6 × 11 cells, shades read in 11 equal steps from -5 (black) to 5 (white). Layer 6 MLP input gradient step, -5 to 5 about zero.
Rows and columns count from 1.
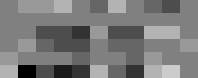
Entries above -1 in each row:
8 11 6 6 9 5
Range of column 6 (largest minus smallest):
3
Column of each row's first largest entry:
4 1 9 2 1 10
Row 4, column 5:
-2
